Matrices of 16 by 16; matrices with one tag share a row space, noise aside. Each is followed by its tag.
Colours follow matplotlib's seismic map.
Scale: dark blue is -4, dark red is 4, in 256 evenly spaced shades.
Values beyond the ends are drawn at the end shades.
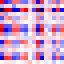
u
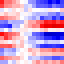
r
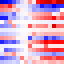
r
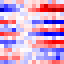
r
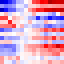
r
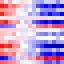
r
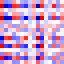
u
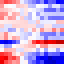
r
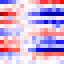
r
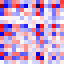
u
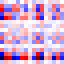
u
